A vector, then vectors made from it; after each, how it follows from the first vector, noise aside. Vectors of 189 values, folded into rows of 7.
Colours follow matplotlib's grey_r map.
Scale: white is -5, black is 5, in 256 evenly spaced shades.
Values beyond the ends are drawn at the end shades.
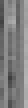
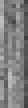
negated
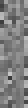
sign-scrambled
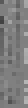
partly zeroed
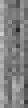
reversed
